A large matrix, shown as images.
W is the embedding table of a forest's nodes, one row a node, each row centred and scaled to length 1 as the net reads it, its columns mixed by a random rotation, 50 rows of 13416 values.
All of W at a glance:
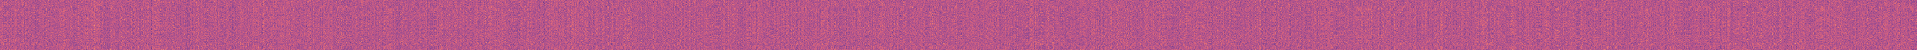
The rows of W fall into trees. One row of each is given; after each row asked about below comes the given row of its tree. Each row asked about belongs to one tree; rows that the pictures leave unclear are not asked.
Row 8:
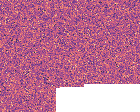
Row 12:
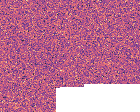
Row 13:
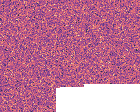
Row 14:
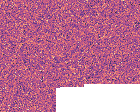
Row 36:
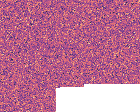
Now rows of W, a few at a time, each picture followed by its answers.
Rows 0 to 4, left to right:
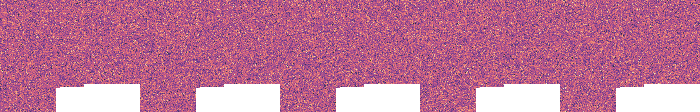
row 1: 14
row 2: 14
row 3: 13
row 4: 14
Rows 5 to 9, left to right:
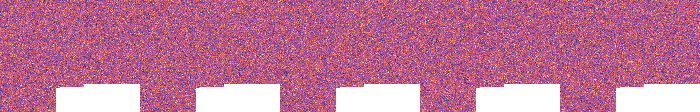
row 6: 36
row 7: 36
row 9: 8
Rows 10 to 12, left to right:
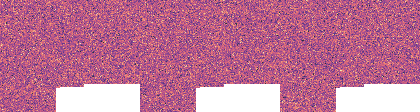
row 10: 8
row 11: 13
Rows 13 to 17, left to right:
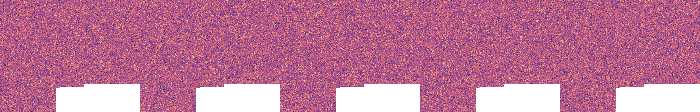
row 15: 14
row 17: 36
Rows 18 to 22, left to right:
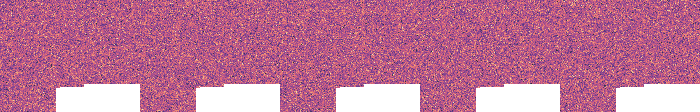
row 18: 13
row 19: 8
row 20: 13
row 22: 14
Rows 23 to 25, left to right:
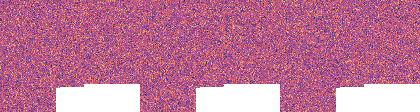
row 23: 13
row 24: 13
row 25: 14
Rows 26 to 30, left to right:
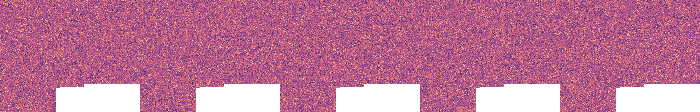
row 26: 14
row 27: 36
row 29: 13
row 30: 8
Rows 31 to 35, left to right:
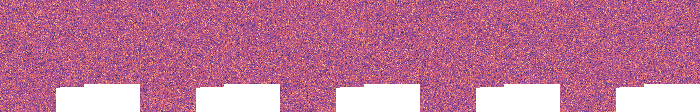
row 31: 14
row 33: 13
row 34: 13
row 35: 8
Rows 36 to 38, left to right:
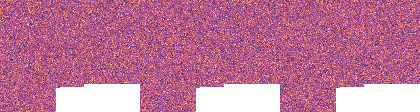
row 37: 8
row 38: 13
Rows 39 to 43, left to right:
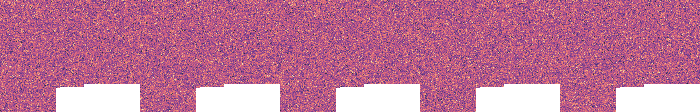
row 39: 14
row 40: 8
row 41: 14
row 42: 36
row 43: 12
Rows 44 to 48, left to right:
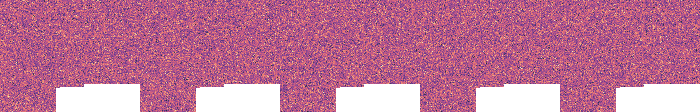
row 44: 12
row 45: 8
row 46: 13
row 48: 13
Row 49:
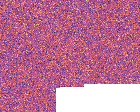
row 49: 14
